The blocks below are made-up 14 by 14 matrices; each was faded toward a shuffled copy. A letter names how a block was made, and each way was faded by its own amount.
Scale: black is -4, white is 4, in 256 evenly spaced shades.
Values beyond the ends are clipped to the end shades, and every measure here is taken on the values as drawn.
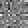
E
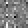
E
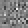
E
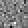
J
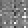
E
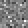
J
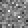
J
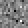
J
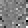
E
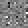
E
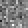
E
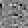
E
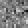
E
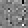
E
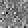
J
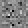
E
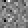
E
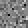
J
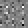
E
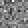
J
